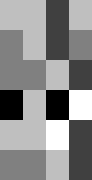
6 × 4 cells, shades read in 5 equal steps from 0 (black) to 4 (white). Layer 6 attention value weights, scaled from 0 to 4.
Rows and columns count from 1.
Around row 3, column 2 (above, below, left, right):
3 3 2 3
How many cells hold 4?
2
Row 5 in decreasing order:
4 3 3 1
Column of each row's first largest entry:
1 2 3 4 3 3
